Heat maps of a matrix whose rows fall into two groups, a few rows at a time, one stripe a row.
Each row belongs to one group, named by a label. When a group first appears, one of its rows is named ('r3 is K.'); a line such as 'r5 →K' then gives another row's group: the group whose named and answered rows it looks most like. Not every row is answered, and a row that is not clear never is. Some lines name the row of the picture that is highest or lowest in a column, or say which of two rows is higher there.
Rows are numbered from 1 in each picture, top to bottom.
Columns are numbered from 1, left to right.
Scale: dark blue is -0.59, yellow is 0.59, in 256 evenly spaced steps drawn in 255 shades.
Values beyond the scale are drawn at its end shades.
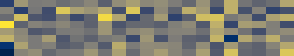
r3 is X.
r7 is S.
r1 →S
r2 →S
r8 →S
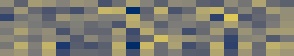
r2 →X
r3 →S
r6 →X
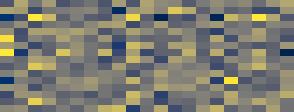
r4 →X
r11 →X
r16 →X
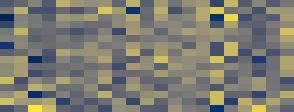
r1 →S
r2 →X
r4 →S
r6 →X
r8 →S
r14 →X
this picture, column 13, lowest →2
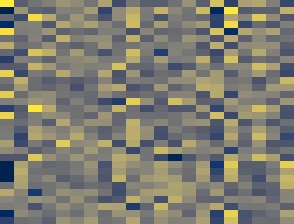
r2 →S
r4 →S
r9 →S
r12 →X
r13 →X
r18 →S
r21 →S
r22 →X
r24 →S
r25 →S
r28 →X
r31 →S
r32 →S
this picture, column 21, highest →24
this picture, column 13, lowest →23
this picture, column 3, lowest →28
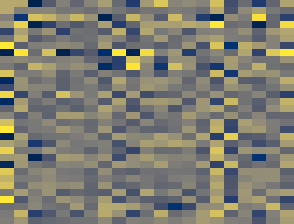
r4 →X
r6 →X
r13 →S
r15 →S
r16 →X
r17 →S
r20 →S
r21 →X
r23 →X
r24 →S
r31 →X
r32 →X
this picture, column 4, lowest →4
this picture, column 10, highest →10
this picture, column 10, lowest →8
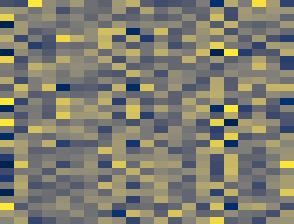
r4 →S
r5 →X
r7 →X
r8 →S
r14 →X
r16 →S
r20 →S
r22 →X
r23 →S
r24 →S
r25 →S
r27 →X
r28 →S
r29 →X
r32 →X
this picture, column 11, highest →13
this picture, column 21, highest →24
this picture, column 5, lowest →13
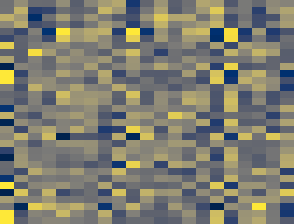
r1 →X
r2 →X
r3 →X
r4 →X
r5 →S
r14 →S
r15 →S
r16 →S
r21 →X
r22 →S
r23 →S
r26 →S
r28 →S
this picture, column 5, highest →5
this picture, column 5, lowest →20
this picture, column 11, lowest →5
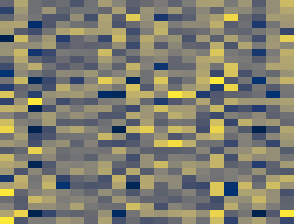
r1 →X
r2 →S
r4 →X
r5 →X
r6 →S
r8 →X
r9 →X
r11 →S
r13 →S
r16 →X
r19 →X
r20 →X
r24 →X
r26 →S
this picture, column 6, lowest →12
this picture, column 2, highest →31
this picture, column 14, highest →14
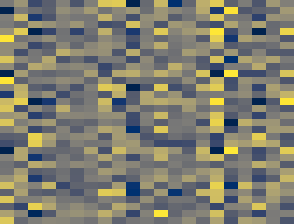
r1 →X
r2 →S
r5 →X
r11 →S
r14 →S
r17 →X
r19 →X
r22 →S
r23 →X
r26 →X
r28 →X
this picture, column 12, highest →31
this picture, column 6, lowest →5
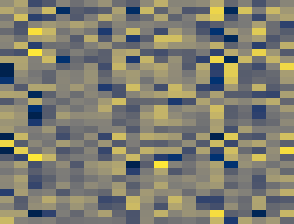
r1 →X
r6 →X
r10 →S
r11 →S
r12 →S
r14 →X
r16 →X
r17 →X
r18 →X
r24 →X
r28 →S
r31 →X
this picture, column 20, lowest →14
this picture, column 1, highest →21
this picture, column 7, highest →6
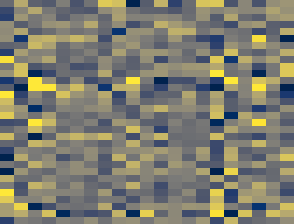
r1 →X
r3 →S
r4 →X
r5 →X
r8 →S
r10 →X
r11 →X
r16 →X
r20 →X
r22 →S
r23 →S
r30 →X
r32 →S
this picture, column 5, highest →14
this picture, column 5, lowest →31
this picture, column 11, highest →31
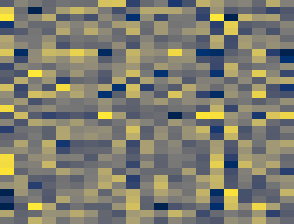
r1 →X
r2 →X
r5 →S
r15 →X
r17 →X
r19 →S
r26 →X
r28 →S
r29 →S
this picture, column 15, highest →17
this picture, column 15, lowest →8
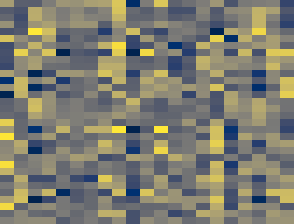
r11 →X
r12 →S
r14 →S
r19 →X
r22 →X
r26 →X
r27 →X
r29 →X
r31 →X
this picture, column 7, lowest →26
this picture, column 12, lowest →5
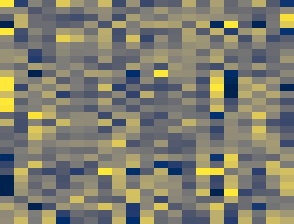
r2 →X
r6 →S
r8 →X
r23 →S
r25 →X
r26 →S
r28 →S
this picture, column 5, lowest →32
